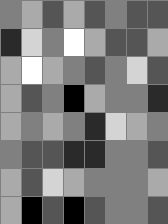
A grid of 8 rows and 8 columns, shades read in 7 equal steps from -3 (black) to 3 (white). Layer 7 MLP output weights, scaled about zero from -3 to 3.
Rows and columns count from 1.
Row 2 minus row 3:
-3 -1 -1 3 2 -1 -3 2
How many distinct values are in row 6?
3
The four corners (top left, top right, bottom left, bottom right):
0 -1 1 -1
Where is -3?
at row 4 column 4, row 8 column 2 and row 8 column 4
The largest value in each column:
1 3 2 3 1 2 2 1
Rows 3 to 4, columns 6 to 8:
0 2 -1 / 0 0 -2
